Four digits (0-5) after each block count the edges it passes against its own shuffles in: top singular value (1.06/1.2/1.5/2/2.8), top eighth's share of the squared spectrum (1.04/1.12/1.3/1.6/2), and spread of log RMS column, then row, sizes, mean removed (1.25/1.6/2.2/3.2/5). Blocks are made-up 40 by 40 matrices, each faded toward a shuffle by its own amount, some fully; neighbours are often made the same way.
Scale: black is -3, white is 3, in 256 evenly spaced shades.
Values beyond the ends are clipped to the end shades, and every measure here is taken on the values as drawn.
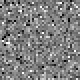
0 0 0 0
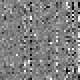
3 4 3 1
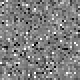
0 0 0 0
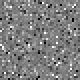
0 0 0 0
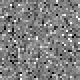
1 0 0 0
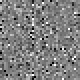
2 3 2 0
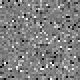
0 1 0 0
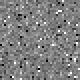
0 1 0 0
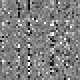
3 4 2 0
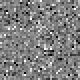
1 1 1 0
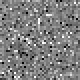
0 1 0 0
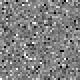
0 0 0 0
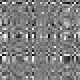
4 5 3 3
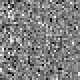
1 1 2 0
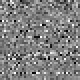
1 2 0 3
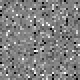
3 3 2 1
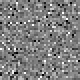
3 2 0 1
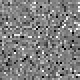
2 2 0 1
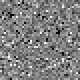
2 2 0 1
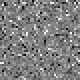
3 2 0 1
